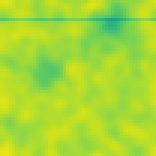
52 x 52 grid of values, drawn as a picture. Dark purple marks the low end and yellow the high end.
Two dips sink into the field. The values are skewed, with a long tail toward low values. The halves do not mirror each other. Row 7 differs from the rows beside it.
